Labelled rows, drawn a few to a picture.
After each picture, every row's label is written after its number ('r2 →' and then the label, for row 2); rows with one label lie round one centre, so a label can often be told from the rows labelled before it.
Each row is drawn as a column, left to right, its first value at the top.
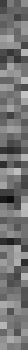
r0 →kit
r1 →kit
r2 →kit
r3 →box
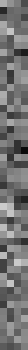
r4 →box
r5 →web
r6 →kit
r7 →kit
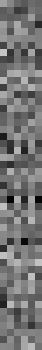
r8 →box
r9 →kit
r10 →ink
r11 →kit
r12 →ink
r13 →kit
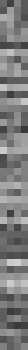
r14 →ink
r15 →ink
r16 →ink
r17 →ink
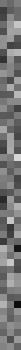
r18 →kit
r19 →ink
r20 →box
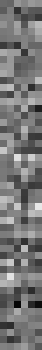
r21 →ink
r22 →ink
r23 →box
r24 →kit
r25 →box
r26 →box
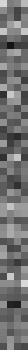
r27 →web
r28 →box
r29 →box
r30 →web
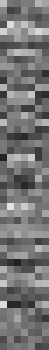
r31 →web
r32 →box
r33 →box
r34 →box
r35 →box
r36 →web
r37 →web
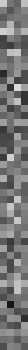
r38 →web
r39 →box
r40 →ink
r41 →web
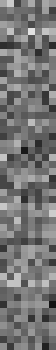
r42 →box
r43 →web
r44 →ink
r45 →kit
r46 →web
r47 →kit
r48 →web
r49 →box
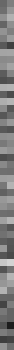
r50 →ink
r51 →ink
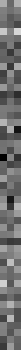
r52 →web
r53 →kit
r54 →web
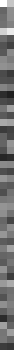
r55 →web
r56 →web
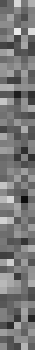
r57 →ink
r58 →ink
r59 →web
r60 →kit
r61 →web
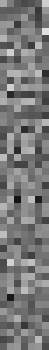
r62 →box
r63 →ink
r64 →kit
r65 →ink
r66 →ink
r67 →kit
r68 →web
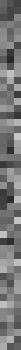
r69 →kit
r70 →kit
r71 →ink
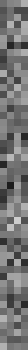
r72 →kit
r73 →box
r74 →ink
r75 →box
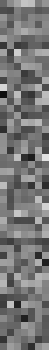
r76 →ink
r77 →kit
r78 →box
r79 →web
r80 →web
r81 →ink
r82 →box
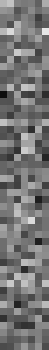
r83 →web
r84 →web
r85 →box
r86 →ink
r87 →ink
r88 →kit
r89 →web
